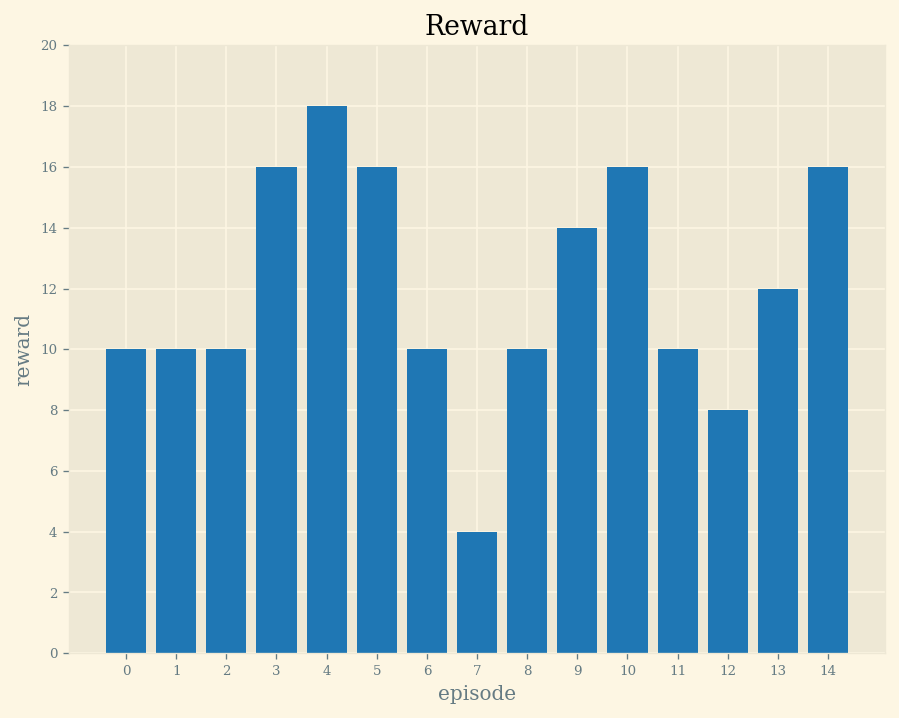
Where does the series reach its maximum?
4
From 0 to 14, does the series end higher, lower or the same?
higher
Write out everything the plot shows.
Title: Reward
x-axis: episode, ticks 0 1 2 3 4 5 6 7 8 9 10 11 12 13 14
y-axis: reward, ticks 0 2 4 6 8 10 12 14 16 18 20
Values:
10 10 10 16 18 16 10 4 10 14 16 10 8 12 16
